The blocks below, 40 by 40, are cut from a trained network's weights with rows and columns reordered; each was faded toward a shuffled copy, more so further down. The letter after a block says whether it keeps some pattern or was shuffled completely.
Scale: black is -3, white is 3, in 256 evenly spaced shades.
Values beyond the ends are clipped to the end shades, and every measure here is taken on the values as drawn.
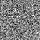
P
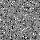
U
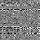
P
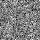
U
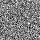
U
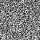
P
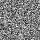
U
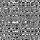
P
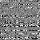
P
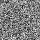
U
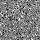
U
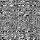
P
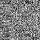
P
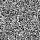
P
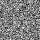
U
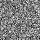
U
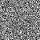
P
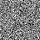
U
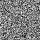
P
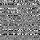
P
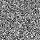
P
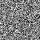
U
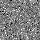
U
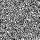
U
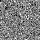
U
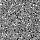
U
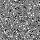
U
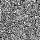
U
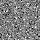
U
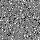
U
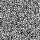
U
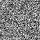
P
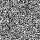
U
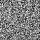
U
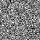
P
